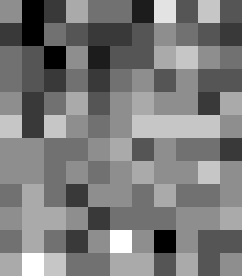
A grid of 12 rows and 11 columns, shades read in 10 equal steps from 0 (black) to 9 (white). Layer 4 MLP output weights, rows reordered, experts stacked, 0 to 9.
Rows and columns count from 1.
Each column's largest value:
7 9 7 6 5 9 7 8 7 7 6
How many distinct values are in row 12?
6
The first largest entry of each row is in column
8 8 9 7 4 1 6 10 2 2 6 2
